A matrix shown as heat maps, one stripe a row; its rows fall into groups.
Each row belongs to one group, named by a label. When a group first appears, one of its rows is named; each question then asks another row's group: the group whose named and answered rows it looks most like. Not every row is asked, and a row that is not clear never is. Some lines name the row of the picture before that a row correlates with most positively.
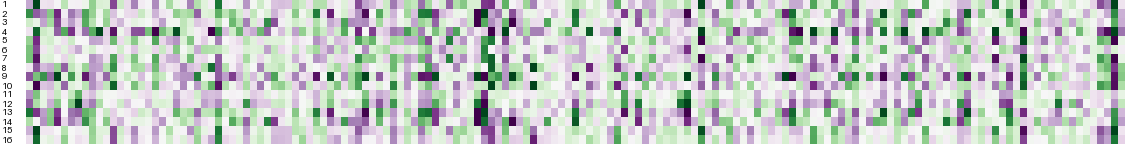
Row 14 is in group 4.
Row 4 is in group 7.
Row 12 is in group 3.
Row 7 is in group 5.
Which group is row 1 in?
7
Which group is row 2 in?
4
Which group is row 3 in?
4
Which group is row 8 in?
5
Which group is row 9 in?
3
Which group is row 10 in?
5
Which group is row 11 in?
3
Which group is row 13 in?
4
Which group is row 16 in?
7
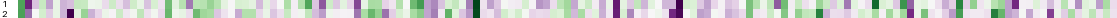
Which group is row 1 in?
4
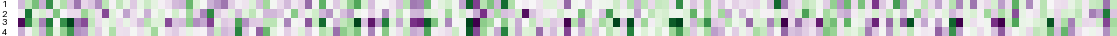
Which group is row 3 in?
3
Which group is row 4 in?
3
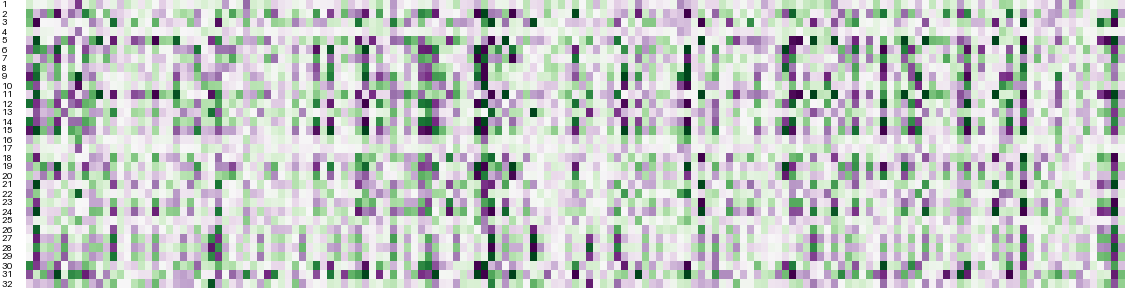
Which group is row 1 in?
4
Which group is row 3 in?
5
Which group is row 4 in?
4
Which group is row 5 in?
7
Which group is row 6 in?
3
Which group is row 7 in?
4
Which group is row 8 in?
3
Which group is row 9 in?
3
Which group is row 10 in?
4
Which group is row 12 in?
4
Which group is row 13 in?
5
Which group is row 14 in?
4
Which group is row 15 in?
3
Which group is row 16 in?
3
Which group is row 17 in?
4
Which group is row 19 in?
3
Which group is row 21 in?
7
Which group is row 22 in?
3
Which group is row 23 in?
5
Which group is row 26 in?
7
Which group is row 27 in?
5
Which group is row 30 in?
4
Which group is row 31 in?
3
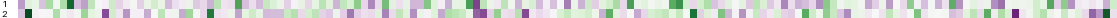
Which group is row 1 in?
3
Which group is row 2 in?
7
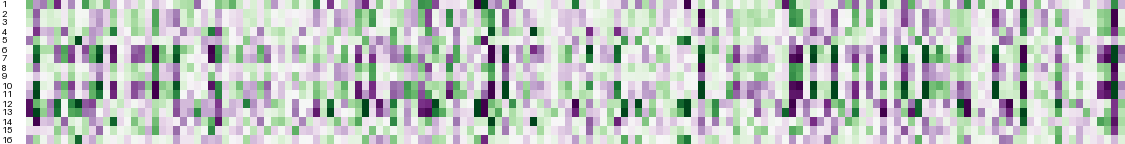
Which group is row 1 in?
4
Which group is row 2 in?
5
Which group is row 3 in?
5
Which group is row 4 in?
5
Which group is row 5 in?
3
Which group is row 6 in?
7
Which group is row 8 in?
5
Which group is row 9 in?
5
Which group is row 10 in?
7
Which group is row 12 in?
3
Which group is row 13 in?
3
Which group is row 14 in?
5
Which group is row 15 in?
5
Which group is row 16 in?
3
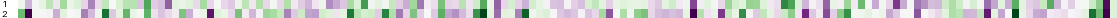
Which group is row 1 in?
5
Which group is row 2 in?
5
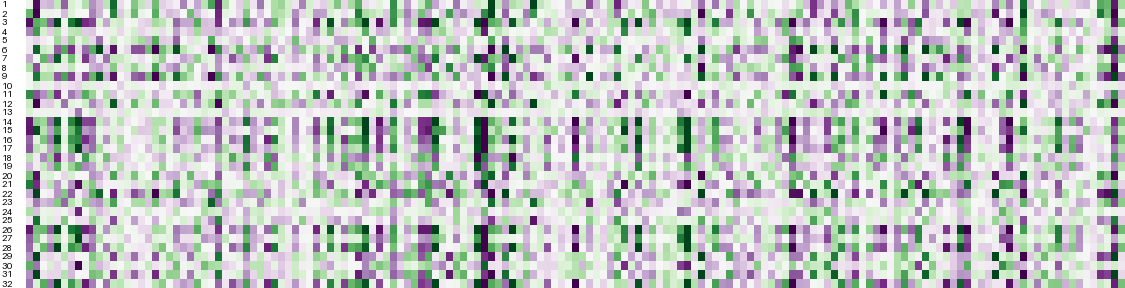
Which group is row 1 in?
5
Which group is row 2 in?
5
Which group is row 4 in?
3
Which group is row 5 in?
5
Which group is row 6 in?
7
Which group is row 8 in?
5
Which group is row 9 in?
7
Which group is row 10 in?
4
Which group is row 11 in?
4
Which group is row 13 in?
4
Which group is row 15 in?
3
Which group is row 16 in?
3
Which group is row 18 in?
4
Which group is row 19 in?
3
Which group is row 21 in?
4
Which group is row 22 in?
7
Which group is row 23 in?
5
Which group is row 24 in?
4
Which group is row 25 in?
7
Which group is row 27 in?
3
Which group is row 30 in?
4
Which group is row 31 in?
7
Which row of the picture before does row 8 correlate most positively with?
1
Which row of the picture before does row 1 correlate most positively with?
2
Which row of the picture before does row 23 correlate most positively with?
2
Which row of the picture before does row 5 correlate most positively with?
1
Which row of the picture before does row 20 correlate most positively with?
2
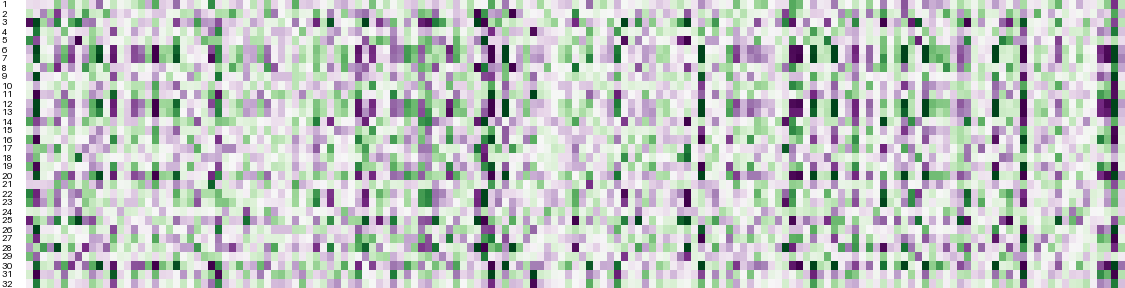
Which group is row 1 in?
5
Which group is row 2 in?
4
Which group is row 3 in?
3
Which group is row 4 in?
7
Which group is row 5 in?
4
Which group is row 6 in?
7
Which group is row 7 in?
7
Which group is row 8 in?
4
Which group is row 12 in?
7
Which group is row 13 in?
7
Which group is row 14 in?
4
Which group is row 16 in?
5
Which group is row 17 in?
3
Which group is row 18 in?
3
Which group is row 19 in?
5
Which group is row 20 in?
7
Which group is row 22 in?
4
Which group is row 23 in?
4
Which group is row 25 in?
3
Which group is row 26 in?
7
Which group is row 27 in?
5
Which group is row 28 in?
3
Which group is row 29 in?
4
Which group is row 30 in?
7
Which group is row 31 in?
5
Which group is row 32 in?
7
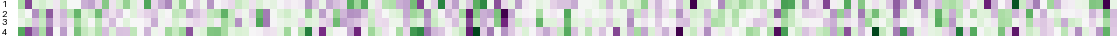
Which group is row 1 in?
5
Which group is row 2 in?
4
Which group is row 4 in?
4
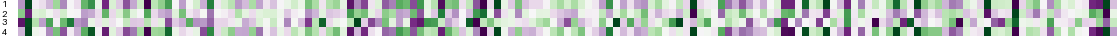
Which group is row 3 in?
3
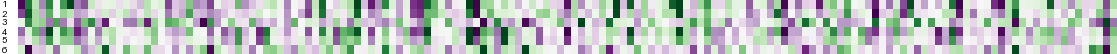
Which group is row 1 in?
3
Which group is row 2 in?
3
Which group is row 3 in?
7
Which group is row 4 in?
3
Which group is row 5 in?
3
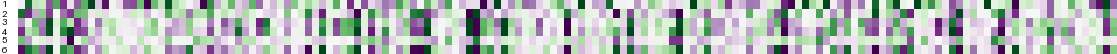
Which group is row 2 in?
4
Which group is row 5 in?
4
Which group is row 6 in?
3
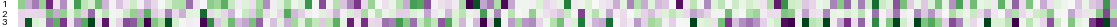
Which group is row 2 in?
5
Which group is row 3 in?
7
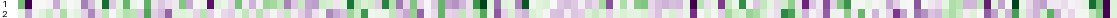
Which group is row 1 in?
5
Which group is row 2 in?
5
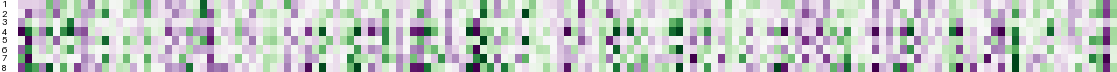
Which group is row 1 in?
5
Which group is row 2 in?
5
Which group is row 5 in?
5
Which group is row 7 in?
5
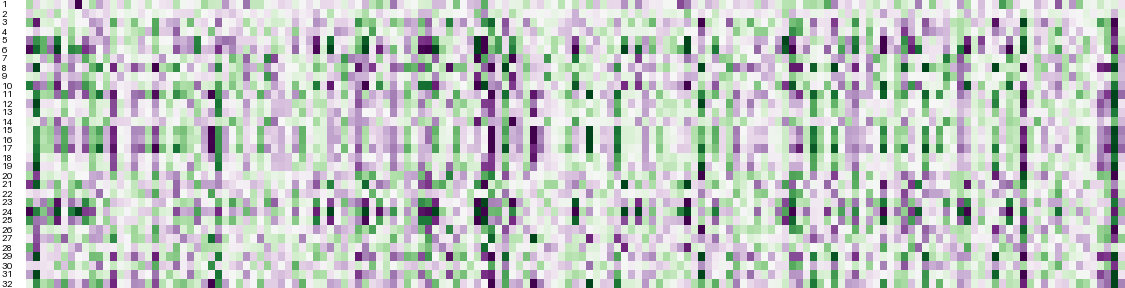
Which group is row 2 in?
3
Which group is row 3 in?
5
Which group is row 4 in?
5
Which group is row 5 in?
3
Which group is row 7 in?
4
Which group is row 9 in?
4
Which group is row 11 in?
7
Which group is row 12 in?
7
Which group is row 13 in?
7
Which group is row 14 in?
4
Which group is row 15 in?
7
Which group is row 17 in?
7
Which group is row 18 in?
7
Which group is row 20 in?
5
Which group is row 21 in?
3
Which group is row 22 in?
5
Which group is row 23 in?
4
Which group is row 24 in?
3
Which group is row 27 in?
5
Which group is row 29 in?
7
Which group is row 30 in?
5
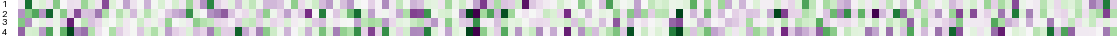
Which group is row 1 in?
7
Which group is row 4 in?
3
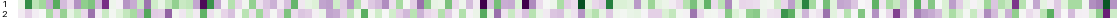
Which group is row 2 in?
5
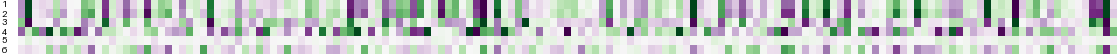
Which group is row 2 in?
7
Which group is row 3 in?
5
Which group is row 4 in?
3
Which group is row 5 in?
4
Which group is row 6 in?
5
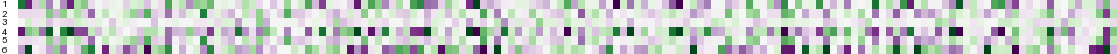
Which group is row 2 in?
5
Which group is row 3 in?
4
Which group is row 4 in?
3
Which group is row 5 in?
5
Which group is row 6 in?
7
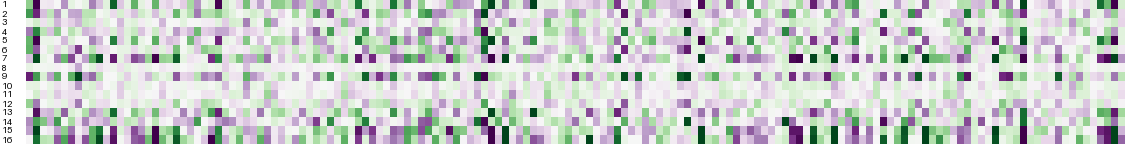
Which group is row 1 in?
5
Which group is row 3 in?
4
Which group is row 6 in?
4
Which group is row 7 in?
7
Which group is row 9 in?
3
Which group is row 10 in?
4
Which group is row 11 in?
4
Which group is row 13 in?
5
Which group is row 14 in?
3
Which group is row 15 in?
7
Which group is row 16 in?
7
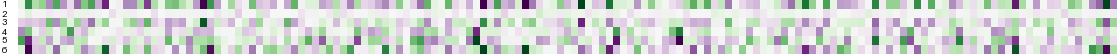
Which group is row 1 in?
7
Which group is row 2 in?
4
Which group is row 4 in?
3
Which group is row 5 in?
4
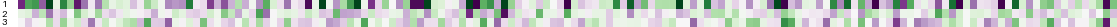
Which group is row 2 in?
4
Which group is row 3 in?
5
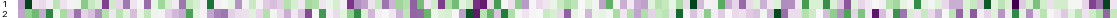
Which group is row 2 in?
3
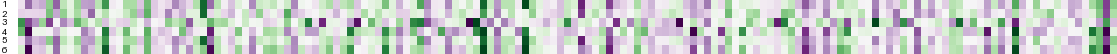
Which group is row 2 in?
5
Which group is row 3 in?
4
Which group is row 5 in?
5
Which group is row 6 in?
5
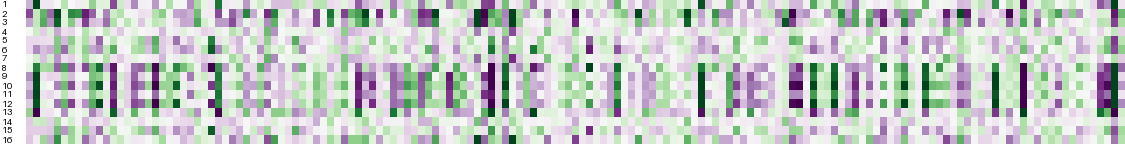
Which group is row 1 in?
7
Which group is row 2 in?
3
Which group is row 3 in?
3
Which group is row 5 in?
5
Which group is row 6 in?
5
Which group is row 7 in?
4
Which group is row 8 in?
7
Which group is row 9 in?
7
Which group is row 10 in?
7
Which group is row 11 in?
7
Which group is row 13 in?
5
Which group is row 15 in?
5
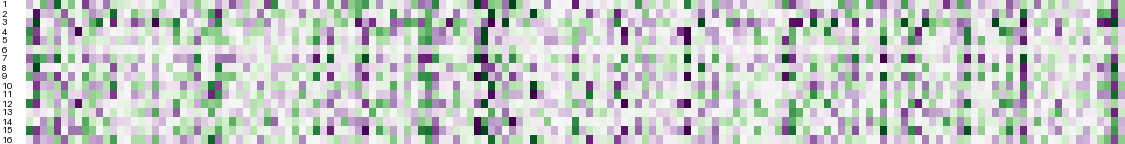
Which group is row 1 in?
3
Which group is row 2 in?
5
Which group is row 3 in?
7
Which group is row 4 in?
4
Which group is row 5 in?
4
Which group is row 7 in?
3
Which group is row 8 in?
7
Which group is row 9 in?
4
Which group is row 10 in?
5
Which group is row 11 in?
7
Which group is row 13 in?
5
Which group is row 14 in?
4
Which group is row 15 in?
4
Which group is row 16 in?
5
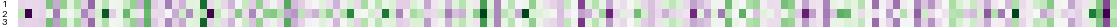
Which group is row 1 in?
5
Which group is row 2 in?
5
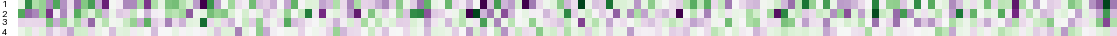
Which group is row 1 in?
7
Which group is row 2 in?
4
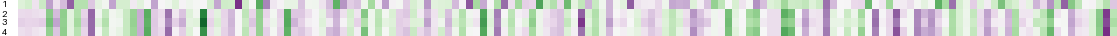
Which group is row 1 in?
4
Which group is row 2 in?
5
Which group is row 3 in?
5
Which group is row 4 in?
5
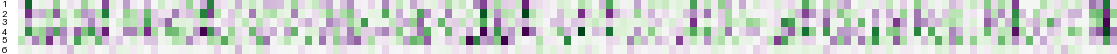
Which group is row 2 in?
5
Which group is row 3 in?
5
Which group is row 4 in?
7
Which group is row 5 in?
4
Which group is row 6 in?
4
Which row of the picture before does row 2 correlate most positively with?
3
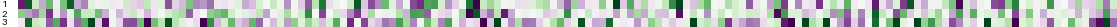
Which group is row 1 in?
3
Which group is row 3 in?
7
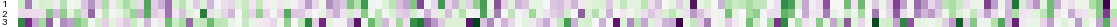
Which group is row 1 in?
5
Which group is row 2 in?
5
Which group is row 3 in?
4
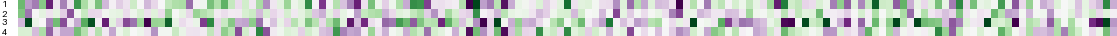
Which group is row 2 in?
4
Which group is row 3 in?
7
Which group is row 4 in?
4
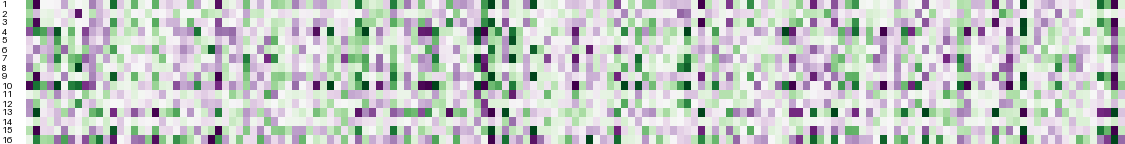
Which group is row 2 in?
4
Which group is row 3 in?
5
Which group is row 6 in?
5
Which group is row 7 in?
3
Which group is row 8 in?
3
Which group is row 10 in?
3
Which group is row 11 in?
4
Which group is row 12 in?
3
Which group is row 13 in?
7
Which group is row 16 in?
7
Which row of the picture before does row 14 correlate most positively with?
4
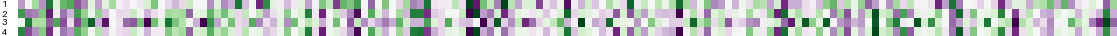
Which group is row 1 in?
3
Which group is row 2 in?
4
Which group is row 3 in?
7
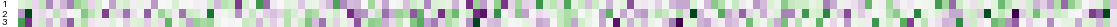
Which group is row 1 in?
4
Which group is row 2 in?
7
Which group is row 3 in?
4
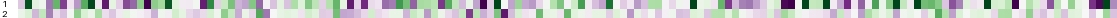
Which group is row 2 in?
4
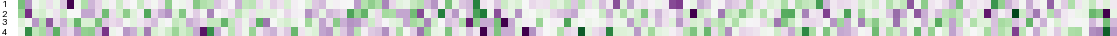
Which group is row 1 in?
4
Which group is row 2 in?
5
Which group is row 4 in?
7
